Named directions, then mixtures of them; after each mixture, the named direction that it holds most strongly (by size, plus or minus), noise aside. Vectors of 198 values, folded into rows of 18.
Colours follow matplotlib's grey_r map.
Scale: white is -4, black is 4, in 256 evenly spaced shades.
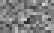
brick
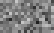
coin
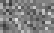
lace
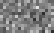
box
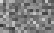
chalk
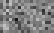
lace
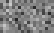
lace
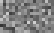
chalk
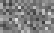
lace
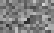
brick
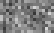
lace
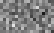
box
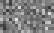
lace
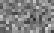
box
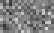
lace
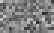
coin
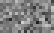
coin
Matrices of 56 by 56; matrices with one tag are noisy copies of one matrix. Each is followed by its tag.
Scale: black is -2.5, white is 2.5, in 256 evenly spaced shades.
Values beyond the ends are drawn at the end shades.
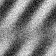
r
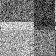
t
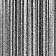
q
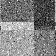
t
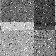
t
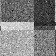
t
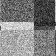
t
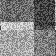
t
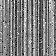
q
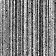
q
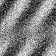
r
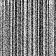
q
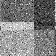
t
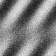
r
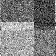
t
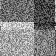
t
